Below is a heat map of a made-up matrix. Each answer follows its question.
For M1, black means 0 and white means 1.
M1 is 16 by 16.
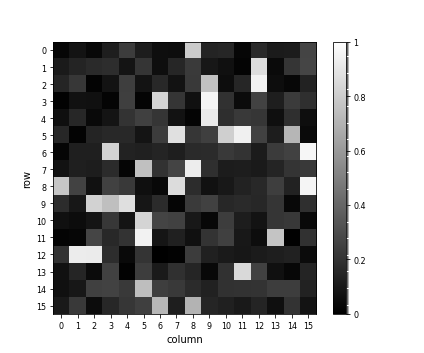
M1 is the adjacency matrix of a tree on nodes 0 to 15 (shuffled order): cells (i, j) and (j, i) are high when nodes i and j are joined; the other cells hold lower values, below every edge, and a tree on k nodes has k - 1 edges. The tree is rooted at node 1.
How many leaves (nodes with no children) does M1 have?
5
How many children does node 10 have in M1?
0
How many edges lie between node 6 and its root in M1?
5
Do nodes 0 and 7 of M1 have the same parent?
yes
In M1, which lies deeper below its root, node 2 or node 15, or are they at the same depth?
node 15
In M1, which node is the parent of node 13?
11
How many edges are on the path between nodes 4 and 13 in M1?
9
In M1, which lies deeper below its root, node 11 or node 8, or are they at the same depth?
node 11
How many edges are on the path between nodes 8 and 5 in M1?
2
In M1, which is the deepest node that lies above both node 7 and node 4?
9
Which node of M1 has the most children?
5
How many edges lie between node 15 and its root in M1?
6
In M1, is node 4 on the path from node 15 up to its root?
no
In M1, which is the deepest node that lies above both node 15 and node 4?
9
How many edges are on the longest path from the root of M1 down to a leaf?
11
